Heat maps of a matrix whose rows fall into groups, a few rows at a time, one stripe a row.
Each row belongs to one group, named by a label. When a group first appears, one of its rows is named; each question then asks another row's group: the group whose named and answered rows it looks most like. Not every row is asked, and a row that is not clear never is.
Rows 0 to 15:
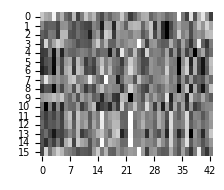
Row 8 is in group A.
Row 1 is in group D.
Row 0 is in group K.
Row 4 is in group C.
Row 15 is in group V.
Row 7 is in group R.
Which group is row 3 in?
V
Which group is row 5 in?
A
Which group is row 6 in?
A
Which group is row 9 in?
K
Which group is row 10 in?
C
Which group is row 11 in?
A
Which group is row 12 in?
A
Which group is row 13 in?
A
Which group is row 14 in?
A
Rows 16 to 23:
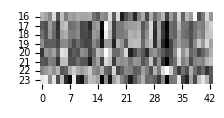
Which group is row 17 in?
D
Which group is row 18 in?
D
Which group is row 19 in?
D
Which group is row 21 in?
D
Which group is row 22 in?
R
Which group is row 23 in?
K
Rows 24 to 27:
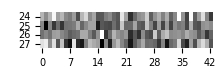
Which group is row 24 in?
K
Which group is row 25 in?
C
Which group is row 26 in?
R
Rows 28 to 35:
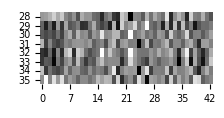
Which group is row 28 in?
K
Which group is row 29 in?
C
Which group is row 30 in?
A
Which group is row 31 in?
C
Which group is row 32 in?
A
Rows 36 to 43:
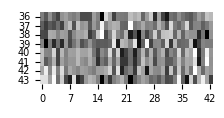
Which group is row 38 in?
R
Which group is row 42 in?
V
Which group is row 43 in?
K
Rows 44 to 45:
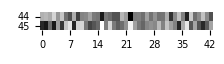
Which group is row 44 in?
K
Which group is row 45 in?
A
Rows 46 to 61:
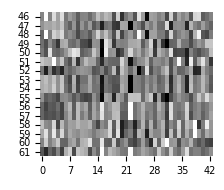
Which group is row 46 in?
V
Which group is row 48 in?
V
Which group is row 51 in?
K
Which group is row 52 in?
C
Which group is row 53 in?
K
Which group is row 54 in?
K
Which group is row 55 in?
D
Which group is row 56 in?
A
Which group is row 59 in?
V
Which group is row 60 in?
R
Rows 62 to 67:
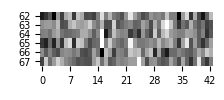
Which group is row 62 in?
A
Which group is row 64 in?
R
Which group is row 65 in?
A
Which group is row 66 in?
D
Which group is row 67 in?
V
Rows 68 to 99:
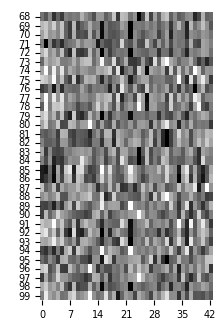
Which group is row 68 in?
C
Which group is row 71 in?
C
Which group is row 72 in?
K
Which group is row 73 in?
R
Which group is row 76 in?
C
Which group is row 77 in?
V
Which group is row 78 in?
V
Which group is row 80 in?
R
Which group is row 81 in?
D
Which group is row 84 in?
C
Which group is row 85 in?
A
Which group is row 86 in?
A
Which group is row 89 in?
A
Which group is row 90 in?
V
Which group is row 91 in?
K
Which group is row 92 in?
K
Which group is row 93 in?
K
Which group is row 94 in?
A
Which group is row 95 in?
D
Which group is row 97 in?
V
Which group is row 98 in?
K
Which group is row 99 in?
R
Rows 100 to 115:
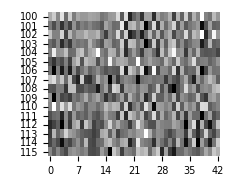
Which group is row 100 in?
V
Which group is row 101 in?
C
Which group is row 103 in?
C
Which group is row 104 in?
R
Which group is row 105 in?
A
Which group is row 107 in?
K
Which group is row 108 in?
D
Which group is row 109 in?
C
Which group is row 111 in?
C
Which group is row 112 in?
A
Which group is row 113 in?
V
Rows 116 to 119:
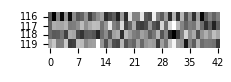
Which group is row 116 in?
C
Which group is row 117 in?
R
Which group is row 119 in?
R
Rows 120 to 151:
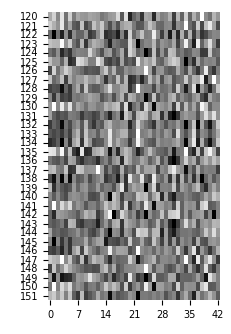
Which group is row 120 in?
V
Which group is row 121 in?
K
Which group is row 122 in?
C
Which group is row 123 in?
K
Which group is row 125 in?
R
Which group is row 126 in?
V
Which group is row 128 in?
A
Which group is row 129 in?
C
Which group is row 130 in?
V
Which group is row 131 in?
D
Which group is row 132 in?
A
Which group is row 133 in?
A
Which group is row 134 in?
A
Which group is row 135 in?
K
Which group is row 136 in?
D
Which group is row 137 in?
R
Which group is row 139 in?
C
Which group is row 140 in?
D
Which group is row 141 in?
V
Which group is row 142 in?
R
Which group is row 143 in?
D
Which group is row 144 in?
D
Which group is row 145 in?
C
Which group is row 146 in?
A
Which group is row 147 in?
K
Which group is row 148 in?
V
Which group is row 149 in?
C
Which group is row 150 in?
V
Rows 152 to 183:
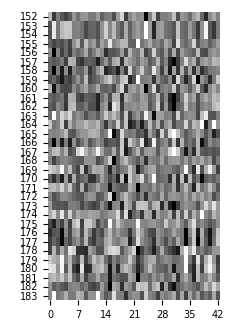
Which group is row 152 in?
C
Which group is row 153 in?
V
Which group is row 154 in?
V
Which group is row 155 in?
A
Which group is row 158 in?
C
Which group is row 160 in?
C
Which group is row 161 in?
D
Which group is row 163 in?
V
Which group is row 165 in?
R
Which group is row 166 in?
C
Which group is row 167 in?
R
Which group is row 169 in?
K
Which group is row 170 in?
C
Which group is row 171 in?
K
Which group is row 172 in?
R
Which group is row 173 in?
D
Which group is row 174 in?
V
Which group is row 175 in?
A
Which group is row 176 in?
A
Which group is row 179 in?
K
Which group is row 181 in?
K
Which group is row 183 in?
R
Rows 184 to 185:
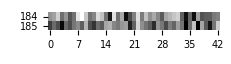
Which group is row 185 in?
A
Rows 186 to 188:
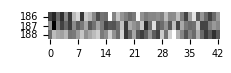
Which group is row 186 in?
A
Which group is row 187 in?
C
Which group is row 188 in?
R
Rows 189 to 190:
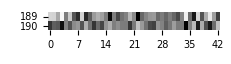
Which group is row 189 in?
K
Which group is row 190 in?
A
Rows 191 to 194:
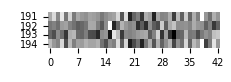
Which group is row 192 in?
R
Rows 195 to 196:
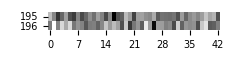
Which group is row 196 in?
V
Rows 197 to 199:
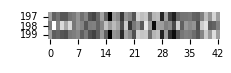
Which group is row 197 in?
D
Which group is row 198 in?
V
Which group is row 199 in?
D
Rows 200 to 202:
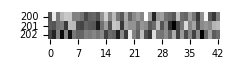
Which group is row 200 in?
V
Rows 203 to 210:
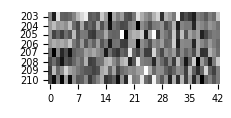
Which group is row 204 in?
K
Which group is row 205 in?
C
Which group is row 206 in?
K
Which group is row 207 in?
C
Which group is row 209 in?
V
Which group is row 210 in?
C
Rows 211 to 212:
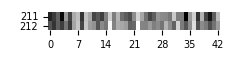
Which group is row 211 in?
A
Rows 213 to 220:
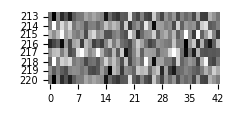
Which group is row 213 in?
C
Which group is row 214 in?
V
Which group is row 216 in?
A
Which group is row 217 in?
R
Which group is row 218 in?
V
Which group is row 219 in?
D
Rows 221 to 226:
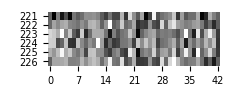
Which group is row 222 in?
R
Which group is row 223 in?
K
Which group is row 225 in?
K
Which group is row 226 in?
R
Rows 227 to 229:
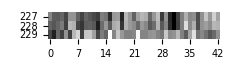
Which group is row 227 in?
D
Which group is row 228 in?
D
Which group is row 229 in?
A
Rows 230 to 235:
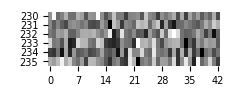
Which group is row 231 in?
D
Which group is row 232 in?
R
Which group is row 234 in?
C
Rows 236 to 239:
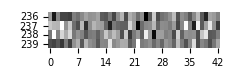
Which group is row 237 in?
K
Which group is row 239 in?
A
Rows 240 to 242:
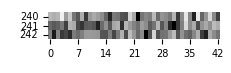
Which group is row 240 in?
K
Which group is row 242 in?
C
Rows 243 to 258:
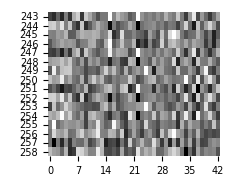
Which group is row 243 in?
A
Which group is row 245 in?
R
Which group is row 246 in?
R
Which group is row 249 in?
V
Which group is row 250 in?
K
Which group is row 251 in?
A
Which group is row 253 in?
V
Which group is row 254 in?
K
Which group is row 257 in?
C
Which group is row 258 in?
R
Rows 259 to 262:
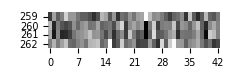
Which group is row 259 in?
V
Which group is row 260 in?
C
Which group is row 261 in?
C
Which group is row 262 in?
R
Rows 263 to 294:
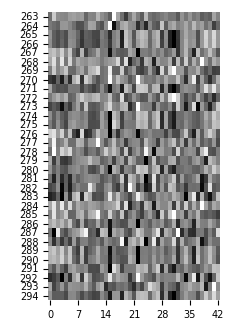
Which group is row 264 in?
R
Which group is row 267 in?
K
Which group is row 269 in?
R
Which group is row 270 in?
A
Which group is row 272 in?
R
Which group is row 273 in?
A
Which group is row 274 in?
D
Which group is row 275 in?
D
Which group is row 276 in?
K
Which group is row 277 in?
R
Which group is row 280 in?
D
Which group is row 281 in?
C
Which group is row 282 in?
C
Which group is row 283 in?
A
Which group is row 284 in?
V
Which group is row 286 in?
K
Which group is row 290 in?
K
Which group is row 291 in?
D
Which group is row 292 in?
A
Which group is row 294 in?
D
